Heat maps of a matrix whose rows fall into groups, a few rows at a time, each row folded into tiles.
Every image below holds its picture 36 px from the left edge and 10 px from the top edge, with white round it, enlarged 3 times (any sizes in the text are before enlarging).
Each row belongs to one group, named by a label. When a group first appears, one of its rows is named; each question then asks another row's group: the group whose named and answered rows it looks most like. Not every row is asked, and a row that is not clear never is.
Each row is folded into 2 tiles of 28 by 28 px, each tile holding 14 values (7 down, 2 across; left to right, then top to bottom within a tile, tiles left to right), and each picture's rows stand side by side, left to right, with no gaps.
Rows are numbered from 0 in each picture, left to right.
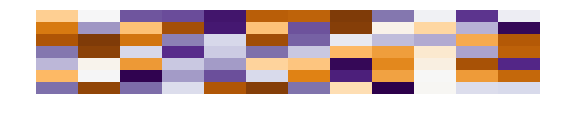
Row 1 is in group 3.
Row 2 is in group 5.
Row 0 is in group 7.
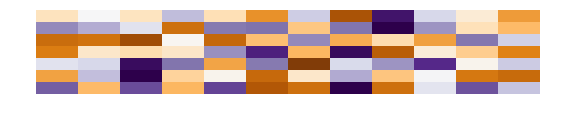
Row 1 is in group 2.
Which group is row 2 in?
3
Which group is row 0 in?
7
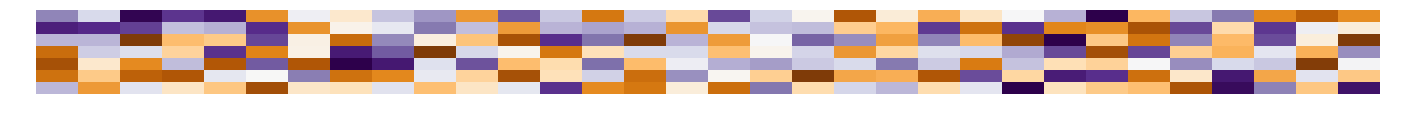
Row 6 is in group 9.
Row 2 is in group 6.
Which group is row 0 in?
5
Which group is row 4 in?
3
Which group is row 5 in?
2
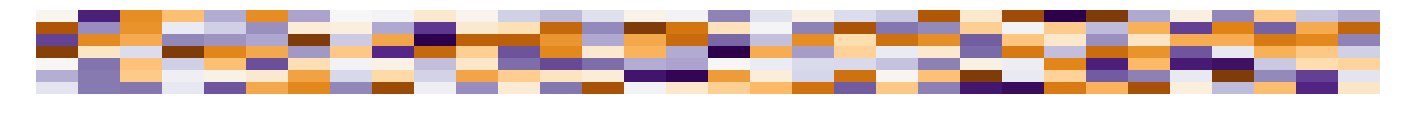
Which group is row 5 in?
3
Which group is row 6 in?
2
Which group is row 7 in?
7
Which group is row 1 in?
5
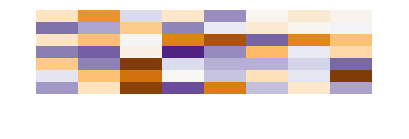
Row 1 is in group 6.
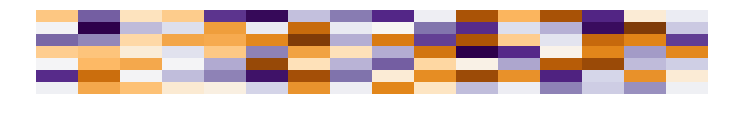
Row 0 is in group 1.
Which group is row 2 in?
6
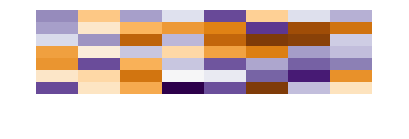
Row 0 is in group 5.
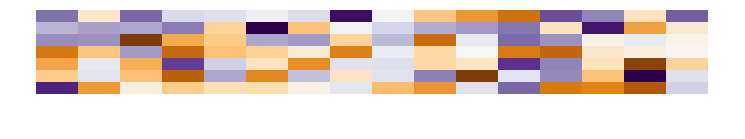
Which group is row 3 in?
1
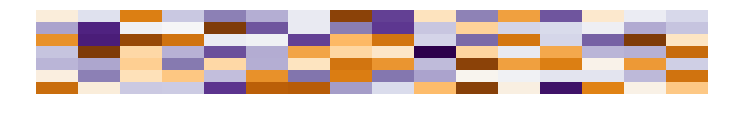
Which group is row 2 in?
2
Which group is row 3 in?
5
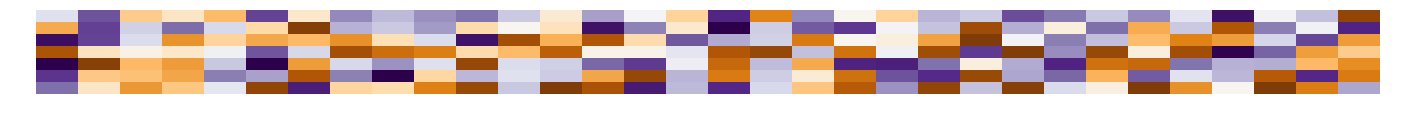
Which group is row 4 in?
5
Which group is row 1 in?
9
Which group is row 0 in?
1
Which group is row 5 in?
9
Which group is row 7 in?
2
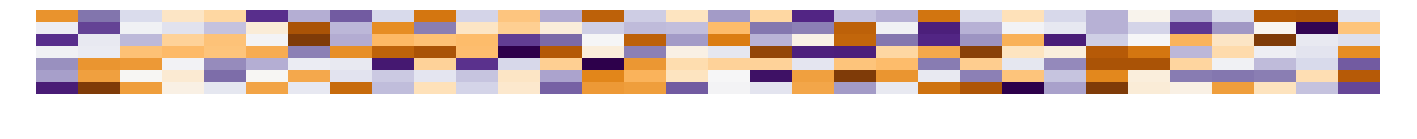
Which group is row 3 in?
5
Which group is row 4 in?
6
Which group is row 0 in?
1
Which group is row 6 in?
1
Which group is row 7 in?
3
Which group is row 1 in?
9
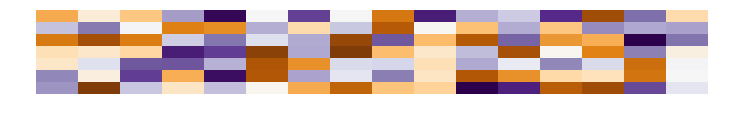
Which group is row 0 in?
7
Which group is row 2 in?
9
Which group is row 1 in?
1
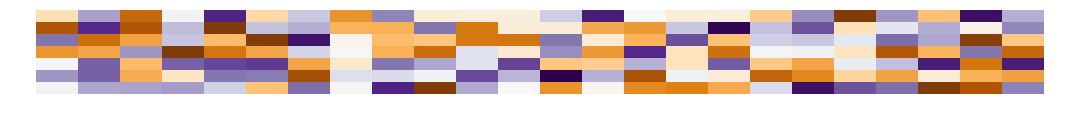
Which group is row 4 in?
3
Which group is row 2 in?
7
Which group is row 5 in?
5
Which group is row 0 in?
9
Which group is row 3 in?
9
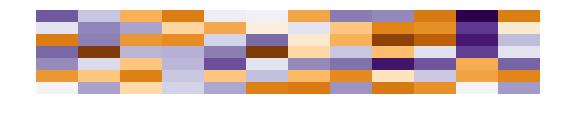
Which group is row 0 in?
6
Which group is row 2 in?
3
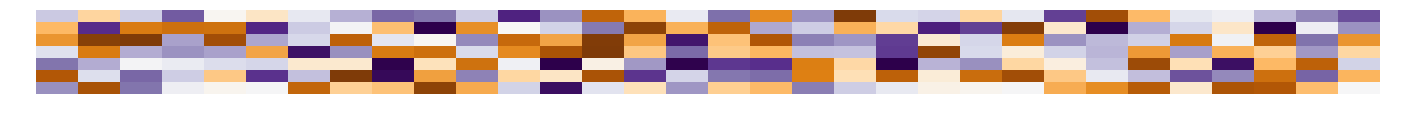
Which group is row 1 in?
6
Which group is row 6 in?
2
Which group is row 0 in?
7
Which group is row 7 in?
1
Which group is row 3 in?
7
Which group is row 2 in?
1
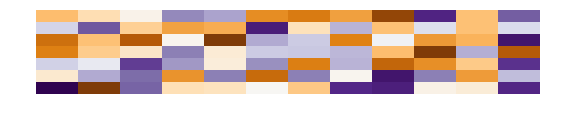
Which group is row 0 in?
7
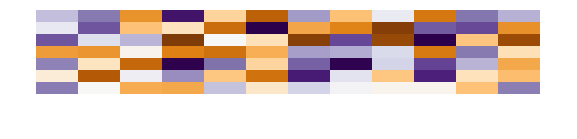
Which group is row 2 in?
6
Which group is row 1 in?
7
